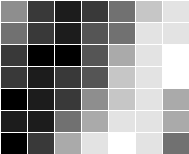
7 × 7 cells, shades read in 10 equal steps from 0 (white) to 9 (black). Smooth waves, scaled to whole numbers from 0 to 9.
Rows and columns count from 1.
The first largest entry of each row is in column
3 3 2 2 1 1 1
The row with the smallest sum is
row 7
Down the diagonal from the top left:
4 7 9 6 2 1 5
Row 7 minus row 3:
2 -2 -6 -5 -3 0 5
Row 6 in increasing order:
1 1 3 3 5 8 8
